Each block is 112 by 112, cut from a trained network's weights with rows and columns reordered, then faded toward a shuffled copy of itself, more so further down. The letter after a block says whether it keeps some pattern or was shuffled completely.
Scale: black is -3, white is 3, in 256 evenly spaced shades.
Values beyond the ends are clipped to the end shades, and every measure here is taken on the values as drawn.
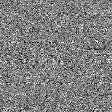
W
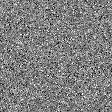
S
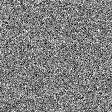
S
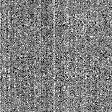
W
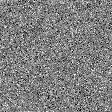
S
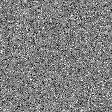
S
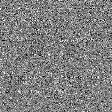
W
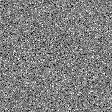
S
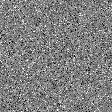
S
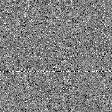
W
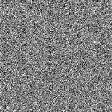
W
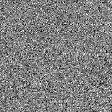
W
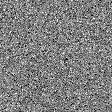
S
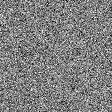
S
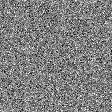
S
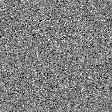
W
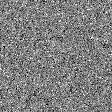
S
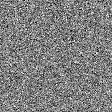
S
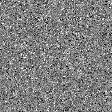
W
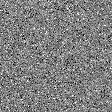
S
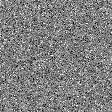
S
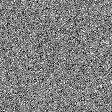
S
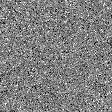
S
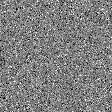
S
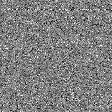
W
